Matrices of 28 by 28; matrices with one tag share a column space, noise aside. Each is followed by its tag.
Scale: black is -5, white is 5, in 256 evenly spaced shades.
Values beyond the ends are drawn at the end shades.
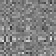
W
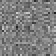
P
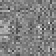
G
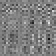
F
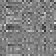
P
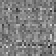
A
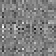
G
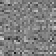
W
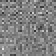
P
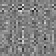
F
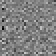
W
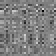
F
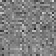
P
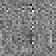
F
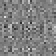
G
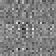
G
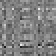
A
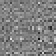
W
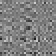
W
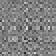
W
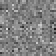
G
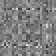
A
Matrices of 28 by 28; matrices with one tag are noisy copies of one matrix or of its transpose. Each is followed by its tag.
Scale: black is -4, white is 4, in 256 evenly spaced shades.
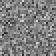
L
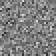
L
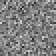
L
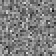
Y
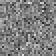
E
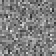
Y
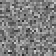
Y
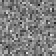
Y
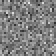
Y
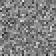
L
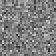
E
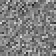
L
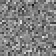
L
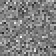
L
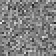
L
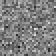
E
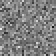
L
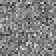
E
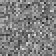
E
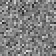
L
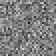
E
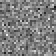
Y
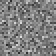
L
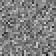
L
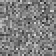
E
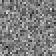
Y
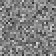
L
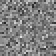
L
